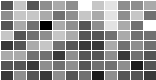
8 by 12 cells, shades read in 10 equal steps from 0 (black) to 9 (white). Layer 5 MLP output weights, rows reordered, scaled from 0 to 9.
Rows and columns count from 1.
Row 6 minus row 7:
3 3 2 -1 -2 0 0 -1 1 -3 3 0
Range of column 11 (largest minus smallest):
6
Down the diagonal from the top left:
3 7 4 5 4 5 3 1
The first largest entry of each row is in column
7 9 12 1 4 1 4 2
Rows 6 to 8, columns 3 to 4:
4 4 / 2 5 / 3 2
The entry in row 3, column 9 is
8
